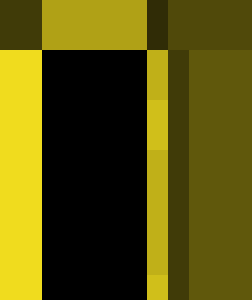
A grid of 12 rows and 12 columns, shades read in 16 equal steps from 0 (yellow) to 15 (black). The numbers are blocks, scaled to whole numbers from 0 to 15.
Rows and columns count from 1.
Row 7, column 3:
15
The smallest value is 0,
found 20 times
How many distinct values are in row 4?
5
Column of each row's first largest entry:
8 8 3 3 3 3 3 3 3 3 3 3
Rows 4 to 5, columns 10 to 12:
9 9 9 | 9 9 9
